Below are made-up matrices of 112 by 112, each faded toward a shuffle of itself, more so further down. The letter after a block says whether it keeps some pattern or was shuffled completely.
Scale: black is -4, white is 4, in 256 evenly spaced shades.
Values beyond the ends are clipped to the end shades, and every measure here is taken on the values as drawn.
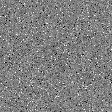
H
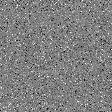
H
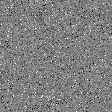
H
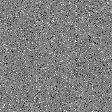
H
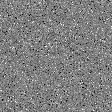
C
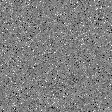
C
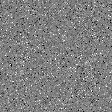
H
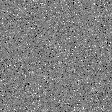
C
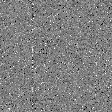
H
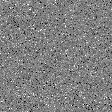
H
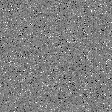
H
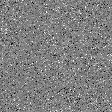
H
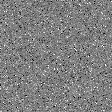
H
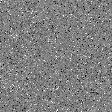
H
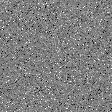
C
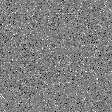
H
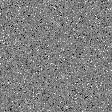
C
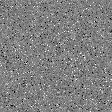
C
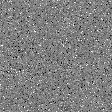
H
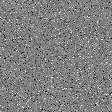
C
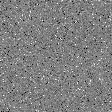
C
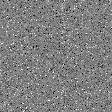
H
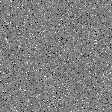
C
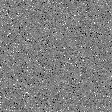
C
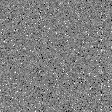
H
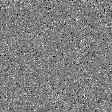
H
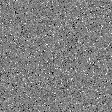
C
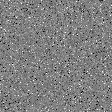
C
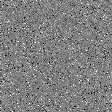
H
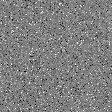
H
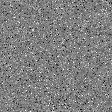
C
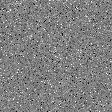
C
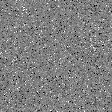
H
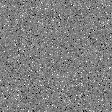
H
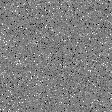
C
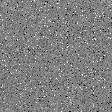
H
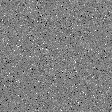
C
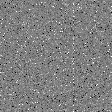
H
